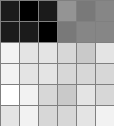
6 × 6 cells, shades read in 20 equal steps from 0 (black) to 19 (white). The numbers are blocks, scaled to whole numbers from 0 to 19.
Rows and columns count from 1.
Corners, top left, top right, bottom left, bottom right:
2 10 17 18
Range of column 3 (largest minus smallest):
17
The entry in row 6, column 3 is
16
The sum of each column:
76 72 68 83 84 87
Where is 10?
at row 1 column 6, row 2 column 5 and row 2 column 6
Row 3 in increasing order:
15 16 17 17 17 18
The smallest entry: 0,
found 2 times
